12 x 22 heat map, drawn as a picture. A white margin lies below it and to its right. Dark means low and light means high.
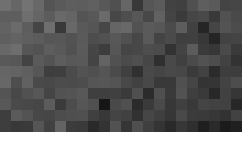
The histogram is bell-shaped. The field climbs toward the top left. The texture is fine-grained noise. Neither half mirrors the other.
